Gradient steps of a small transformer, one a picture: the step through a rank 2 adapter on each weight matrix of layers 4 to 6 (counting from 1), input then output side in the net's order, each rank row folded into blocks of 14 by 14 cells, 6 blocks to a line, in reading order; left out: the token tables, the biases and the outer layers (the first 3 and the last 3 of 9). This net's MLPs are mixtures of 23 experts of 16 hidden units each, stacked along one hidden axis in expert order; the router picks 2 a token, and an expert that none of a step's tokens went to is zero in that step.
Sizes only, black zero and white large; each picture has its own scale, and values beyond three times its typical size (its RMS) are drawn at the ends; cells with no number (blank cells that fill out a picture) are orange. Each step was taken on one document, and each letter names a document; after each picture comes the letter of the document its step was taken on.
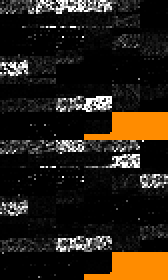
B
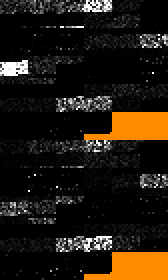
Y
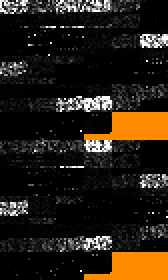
Y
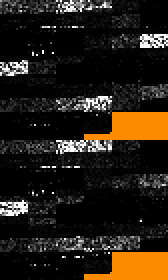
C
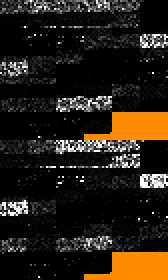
B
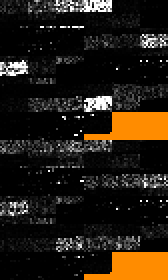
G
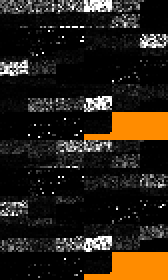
G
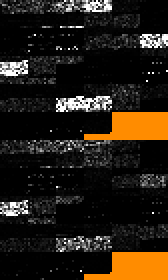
Y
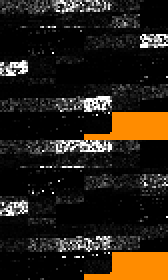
C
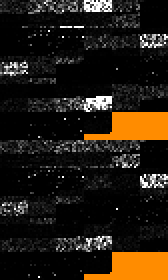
B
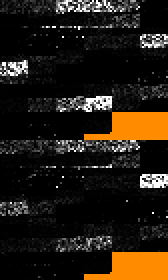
B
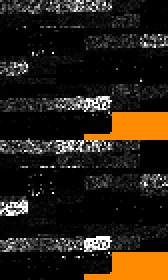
C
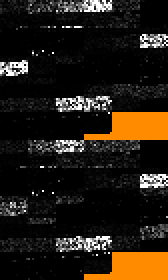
C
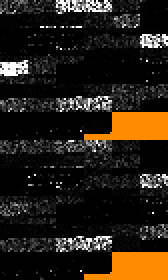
Y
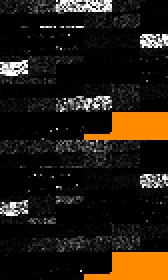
Y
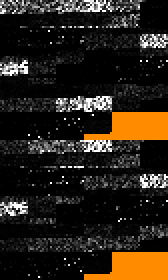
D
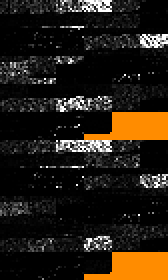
Y
